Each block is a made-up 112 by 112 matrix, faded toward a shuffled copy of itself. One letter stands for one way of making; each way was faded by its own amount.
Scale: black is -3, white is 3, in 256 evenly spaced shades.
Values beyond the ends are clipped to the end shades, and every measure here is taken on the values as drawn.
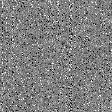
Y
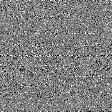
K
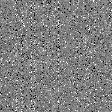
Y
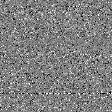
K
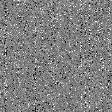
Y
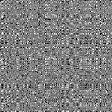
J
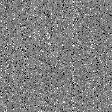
Y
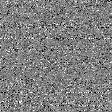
K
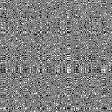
J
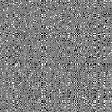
J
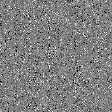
Y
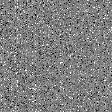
Y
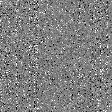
Y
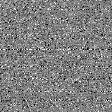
K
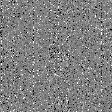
Y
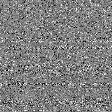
K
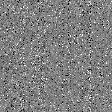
Y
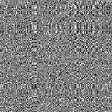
J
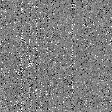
Y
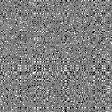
J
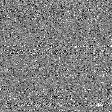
K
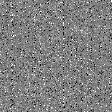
Y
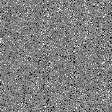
Y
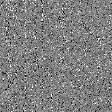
Y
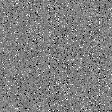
Y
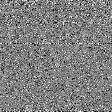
K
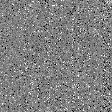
Y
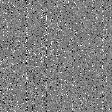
Y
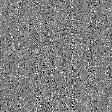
Y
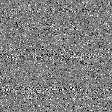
K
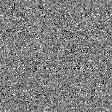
K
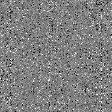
Y
